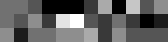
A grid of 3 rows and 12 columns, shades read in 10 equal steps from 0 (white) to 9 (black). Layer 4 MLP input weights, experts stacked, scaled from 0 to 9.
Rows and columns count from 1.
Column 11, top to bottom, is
6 9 6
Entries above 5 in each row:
7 7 5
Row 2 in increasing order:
0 1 4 5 5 6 6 7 7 7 8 9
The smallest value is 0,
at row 2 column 6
